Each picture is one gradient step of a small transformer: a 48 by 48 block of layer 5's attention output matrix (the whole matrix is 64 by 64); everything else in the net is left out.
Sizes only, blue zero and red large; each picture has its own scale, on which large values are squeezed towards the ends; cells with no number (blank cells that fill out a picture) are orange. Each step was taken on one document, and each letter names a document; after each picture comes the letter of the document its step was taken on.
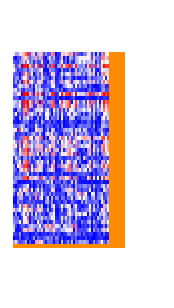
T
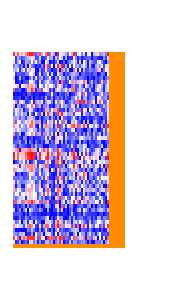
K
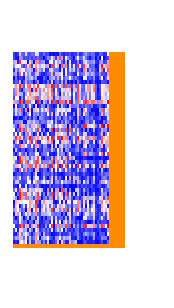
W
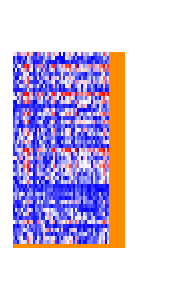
T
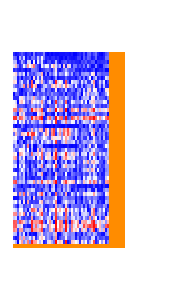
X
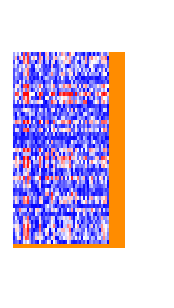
T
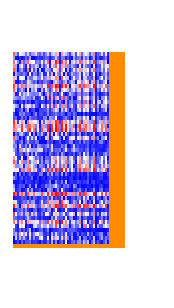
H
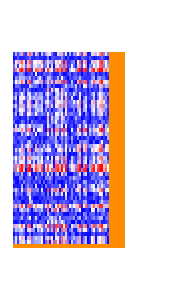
H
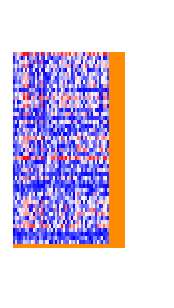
T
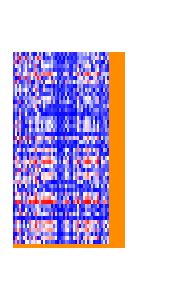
W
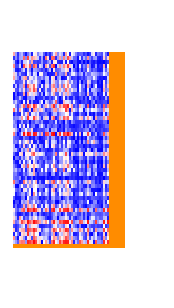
X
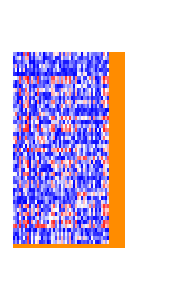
T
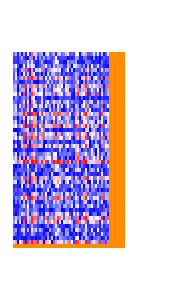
X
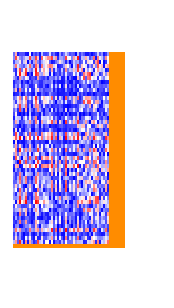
W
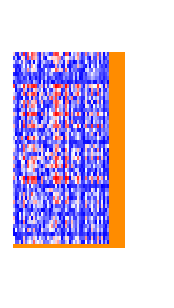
X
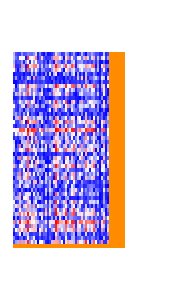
X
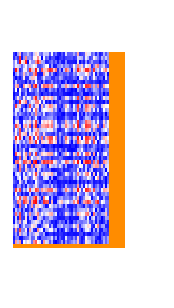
W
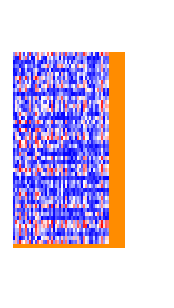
W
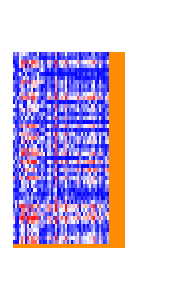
X
